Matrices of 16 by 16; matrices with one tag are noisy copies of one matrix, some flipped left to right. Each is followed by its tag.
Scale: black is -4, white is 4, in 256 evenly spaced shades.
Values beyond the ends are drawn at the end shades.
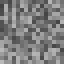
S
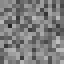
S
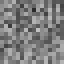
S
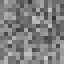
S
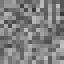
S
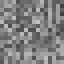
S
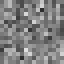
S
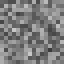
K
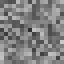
K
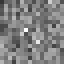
S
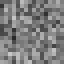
S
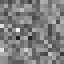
K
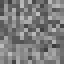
S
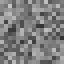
K
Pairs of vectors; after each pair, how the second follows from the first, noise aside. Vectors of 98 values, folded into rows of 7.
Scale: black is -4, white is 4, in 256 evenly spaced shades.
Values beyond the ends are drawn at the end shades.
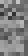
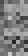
reversed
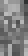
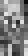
scaled up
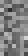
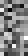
scaled up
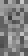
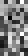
scaled up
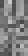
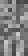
reversed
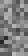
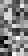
scaled up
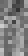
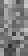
reversed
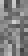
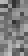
sign-scrambled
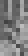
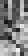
scaled up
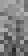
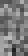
sign-scrambled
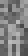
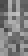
reversed
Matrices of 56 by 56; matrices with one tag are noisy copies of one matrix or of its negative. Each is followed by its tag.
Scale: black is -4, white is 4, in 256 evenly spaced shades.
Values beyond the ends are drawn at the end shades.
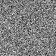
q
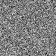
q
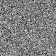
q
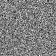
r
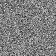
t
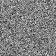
q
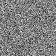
t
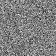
t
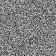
t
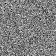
t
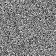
t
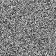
q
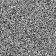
q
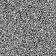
r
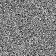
t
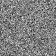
q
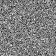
q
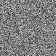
t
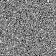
r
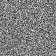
r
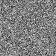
q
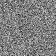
t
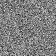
t
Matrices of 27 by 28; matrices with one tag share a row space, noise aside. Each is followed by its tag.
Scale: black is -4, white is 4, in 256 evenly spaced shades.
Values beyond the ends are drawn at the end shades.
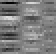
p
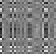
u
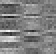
p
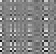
u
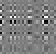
u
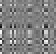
u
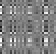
u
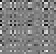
u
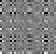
u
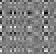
u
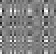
u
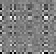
u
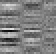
p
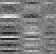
p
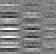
p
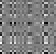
u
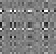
u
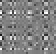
u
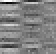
p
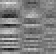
p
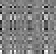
u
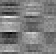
p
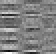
p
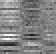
p
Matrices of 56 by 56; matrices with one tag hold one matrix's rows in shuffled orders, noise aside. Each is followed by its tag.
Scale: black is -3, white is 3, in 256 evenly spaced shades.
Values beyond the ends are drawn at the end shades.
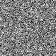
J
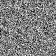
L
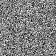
J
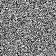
L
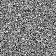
L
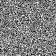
L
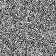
J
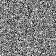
J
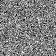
L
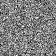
L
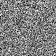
L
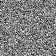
L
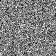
J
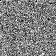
J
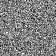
L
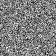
L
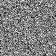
L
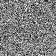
L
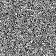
J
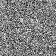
J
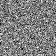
L
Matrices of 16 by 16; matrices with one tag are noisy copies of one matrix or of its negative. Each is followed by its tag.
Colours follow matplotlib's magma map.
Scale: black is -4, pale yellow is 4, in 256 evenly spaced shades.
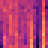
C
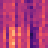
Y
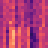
Y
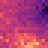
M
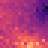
M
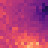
M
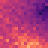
M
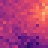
M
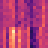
Y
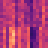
Y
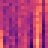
C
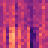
Y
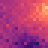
M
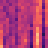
C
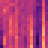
C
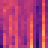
C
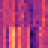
Y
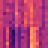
Y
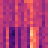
Y
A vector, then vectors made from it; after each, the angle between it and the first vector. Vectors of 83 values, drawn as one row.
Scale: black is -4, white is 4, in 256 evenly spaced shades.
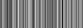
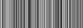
partly opposed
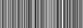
nearly opposite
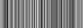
orthogonal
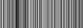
orthogonal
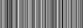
nearly parallel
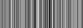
orthogonal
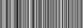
partly aligned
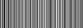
orthogonal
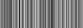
partly aligned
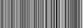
orthogonal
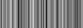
partly opposed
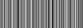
orthogonal
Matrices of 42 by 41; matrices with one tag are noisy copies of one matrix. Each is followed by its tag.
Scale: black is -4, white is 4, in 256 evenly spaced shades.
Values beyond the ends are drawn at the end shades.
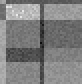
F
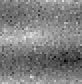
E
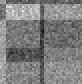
F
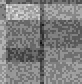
F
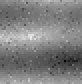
E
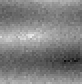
E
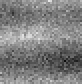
E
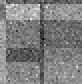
F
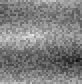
E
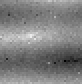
E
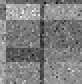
F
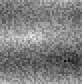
E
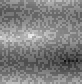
E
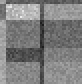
F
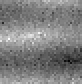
E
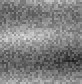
E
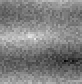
E
